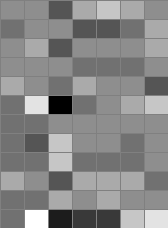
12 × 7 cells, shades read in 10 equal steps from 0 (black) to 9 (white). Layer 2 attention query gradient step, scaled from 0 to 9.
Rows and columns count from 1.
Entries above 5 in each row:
3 1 2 0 2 3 0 1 1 4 2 3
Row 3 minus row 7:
1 2 -2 0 0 0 1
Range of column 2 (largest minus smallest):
6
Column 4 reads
6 3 5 4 6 4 5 5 4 6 5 2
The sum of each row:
37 30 35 32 34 34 33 33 32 36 35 33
